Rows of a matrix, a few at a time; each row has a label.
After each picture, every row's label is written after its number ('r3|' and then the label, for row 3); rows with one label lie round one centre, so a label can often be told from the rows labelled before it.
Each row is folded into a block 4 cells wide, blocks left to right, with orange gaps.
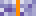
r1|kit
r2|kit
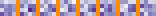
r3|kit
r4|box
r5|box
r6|box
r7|box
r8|kit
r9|box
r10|kit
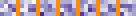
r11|box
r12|box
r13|kit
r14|kit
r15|box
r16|box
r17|kit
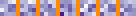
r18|box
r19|box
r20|kit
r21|kit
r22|box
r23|box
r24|kit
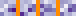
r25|box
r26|box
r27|kit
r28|box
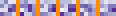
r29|box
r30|kit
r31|box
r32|box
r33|kit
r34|box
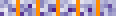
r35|box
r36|kit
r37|box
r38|box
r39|kit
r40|kit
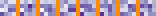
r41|box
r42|kit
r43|kit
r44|box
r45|kit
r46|kit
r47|box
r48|kit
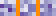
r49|kit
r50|box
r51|kit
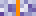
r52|box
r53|box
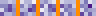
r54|kit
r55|box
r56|box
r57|kit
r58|kit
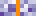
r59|box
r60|box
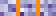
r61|box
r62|kit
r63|kit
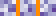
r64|box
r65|box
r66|box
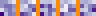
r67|kit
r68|box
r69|kit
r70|box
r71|box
